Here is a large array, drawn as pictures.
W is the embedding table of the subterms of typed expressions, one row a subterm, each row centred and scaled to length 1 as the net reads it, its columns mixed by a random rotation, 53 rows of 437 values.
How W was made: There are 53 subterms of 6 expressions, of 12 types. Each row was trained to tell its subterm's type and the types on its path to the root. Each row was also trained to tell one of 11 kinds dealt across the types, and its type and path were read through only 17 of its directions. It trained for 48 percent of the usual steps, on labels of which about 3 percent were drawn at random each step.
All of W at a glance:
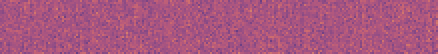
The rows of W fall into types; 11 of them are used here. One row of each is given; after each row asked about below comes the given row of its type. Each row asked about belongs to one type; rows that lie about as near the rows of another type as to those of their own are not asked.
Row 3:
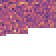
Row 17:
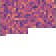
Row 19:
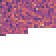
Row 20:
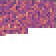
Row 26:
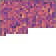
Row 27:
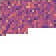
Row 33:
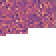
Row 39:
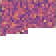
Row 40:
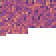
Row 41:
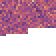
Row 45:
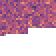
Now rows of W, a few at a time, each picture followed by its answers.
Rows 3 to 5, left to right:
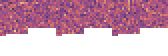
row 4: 45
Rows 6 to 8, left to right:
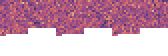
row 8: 40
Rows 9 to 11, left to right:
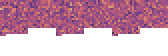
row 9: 26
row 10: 17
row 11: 26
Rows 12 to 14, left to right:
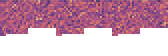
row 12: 3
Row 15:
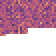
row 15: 40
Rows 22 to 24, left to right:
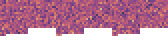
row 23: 45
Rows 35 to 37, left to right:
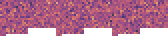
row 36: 20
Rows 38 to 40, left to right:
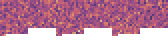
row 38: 45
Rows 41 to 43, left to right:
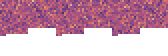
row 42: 19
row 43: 3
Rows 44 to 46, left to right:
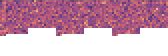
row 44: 19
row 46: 45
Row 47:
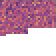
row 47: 19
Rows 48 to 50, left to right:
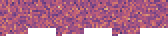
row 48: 26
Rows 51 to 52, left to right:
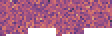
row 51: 3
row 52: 20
